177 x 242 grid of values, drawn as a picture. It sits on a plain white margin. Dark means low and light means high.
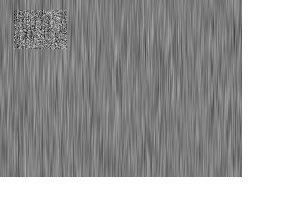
Mirror symmetry: none. Average level on the scale: 50%. Histogram: heavy tails on both sides. Odd patch: rougher, in the top left. Grain: streaks running down.
